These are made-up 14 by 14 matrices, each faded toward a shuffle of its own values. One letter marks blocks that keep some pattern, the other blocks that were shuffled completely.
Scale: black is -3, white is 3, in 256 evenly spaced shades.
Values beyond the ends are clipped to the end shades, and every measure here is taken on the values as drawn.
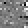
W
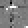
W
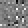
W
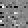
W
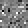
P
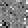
P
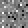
P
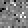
P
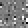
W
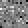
P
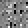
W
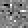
W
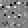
P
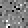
P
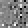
W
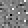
P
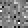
W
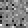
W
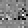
W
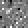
P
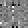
W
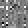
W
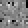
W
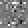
W
